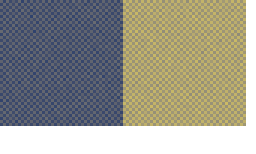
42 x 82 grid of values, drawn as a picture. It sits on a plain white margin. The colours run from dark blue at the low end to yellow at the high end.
It is made of 1 by 2 panels. Panel 1,1: low, checkered. Panel 1,2: high, checkered.
